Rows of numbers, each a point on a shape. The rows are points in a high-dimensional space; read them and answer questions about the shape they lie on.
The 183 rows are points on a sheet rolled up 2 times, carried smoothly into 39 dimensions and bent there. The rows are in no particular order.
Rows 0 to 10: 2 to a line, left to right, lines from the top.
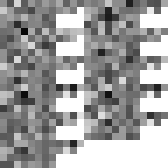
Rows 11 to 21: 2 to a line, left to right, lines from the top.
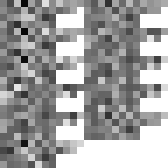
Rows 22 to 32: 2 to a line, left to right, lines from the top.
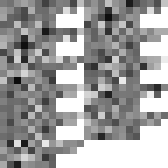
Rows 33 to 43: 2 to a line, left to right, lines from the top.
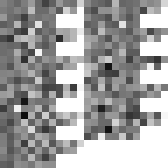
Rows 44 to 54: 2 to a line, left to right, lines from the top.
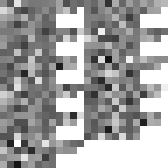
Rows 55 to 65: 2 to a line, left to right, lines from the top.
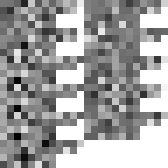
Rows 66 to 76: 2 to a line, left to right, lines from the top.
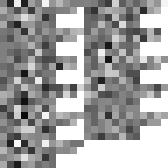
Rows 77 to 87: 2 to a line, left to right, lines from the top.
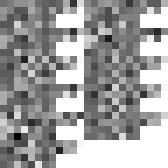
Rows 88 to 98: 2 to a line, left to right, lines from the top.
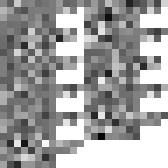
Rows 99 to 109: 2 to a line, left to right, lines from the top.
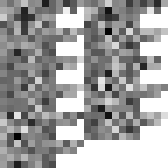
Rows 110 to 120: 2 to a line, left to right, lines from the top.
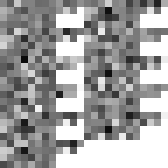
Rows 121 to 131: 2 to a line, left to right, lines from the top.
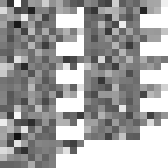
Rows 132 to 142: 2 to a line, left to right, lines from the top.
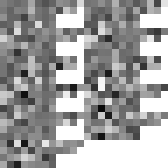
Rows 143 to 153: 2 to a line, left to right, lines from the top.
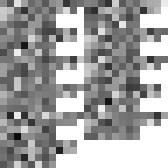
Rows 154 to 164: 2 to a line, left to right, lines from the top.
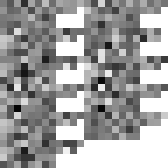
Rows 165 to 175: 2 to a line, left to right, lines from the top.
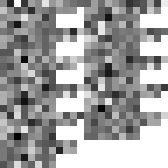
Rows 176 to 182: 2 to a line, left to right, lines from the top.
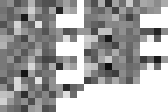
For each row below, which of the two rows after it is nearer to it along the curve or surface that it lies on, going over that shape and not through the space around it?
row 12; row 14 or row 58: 58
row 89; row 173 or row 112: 112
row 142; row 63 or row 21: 63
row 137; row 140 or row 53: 53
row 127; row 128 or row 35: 128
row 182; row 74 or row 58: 58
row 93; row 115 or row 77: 115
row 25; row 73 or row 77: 77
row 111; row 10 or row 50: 50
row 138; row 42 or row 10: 42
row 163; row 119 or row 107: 119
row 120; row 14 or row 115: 115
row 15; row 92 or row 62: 62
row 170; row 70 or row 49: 70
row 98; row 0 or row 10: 0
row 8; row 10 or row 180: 10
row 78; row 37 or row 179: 37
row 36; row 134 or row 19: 19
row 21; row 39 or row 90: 90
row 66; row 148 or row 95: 148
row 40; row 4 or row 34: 4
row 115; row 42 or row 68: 42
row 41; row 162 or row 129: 129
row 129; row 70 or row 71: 71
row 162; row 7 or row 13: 7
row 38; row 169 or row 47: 47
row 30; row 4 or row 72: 4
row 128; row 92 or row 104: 92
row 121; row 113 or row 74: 74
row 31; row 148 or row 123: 148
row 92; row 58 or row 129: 58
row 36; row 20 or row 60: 60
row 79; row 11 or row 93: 93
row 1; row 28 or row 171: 171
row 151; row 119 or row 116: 116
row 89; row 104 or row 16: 104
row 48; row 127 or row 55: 55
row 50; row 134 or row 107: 134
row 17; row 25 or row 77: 25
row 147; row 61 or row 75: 75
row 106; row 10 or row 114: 114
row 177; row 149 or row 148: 148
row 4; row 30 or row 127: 30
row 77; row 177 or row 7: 177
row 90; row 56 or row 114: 114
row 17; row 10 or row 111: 111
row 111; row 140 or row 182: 182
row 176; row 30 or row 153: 153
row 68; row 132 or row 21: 132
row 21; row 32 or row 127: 32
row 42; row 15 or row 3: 15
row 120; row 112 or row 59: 112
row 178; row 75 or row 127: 127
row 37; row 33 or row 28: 28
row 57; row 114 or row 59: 114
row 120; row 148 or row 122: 148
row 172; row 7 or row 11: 11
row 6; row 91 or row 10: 91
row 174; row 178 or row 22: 22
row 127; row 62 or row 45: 45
